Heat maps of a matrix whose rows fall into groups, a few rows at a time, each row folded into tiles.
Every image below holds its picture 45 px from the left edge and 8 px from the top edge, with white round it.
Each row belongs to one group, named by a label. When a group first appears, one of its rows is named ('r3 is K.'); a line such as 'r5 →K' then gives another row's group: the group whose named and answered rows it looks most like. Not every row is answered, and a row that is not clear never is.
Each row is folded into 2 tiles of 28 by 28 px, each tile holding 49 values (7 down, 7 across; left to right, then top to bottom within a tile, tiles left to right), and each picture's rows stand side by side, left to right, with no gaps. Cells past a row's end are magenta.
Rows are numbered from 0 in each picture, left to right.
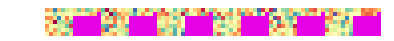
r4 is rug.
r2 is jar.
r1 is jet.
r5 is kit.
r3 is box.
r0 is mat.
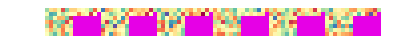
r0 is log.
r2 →log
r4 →jar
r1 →log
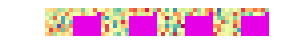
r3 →jar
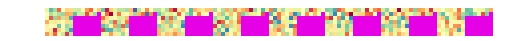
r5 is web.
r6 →kit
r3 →box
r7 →jet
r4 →rug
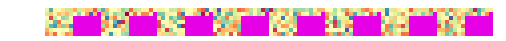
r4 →mat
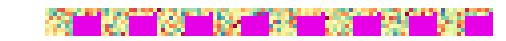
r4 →kit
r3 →log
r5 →kit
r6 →web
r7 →jar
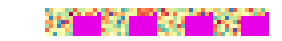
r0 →log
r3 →box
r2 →kit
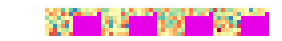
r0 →mat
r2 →log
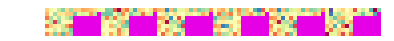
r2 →mat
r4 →mat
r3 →box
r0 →jar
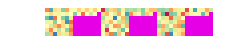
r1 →mat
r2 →web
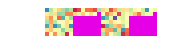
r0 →web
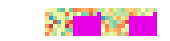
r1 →log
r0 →jar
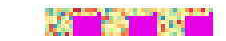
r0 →web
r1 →web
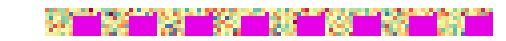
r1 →web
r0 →rug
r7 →jar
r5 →mat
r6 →web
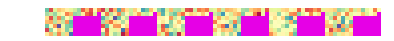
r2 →web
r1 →box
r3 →jet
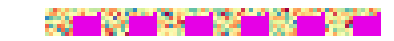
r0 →box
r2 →jet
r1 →mat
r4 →web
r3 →web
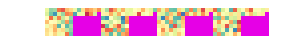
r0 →jet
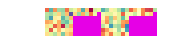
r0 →rug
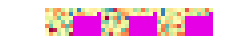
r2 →web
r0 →mat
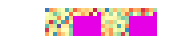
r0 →log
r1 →jar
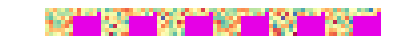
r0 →log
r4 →mat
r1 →web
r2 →jar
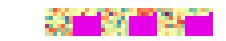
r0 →box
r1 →kit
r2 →jet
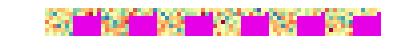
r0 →jet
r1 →log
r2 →jet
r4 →jet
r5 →rug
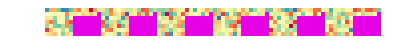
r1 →rug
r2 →web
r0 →kit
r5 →jar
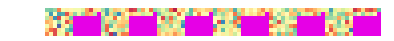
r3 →kit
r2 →jet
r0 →jet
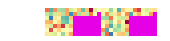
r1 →box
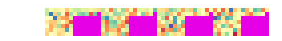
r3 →box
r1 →log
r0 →jet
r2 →rug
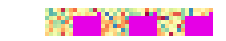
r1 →jet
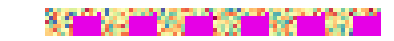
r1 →web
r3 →kit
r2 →log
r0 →rug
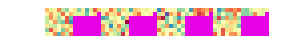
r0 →mat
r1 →box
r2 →kit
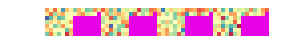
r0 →box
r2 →jar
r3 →mat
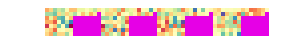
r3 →jar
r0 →rug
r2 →rug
